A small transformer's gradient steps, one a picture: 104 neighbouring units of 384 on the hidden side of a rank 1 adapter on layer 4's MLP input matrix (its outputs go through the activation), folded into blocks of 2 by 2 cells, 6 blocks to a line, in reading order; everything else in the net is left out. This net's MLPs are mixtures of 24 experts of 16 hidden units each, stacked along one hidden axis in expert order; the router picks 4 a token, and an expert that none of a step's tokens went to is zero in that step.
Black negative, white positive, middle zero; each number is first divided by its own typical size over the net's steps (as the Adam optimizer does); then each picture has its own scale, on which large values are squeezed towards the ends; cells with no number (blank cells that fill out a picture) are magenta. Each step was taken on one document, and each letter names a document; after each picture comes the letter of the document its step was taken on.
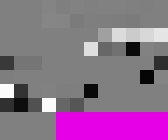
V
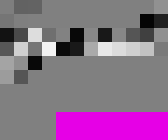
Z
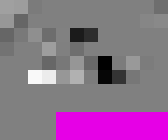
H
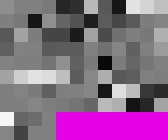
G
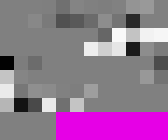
V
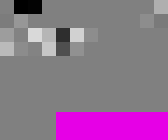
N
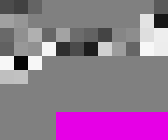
Z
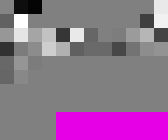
N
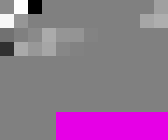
H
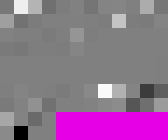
H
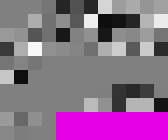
G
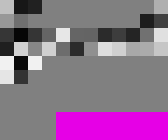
Z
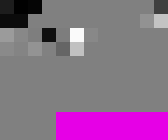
H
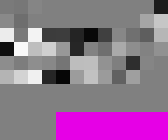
G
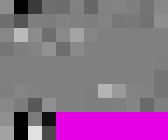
N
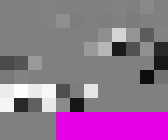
V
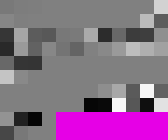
G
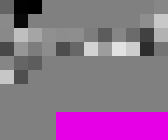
N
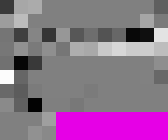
Z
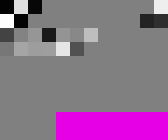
Z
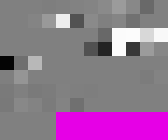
V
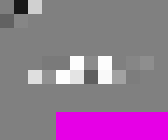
N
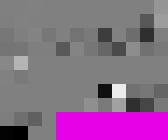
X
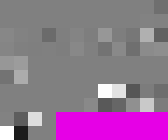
X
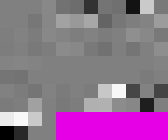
X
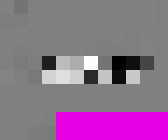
N
